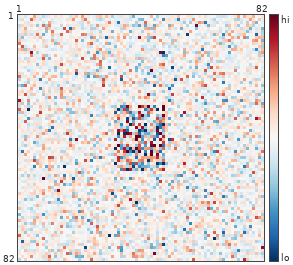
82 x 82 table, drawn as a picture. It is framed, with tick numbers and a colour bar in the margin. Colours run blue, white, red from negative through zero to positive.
Seam: none. Mirror symmetry: none. Histogram: heavy tails on both sides. Odd patch: rougher, in the centre. Stripes: none. Grain: fine. Roughest part: centre. Slope: none.
